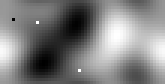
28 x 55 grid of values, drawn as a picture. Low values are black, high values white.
On average the colour sits 50% of the way up the scale. Three lone cells stand out: two far higher and one far lower than their neighbours. There are no regular stripes. The ninth with the highest average is the middle right.
